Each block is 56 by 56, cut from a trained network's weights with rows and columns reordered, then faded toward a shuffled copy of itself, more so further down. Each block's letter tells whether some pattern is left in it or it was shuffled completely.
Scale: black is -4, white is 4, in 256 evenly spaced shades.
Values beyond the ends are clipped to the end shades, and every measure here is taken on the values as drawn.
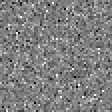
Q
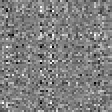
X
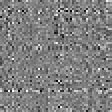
X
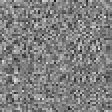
X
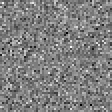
Q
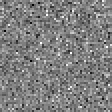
Q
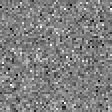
Q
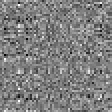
X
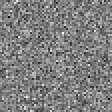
Q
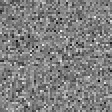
Q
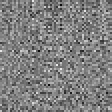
X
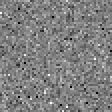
Q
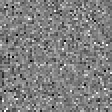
Q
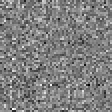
X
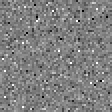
Q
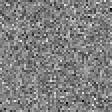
Q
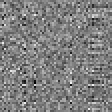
X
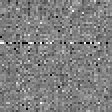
X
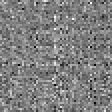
X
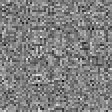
X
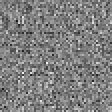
X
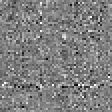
X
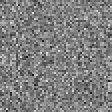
X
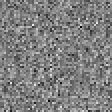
X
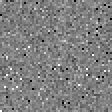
Q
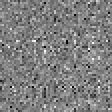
X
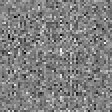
X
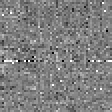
X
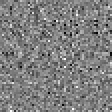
X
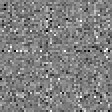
X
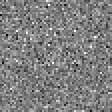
Q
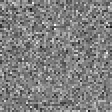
Q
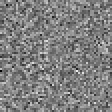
X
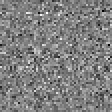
X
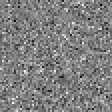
Q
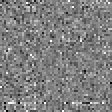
X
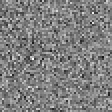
X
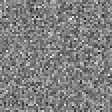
X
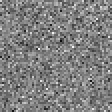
Q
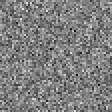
Q
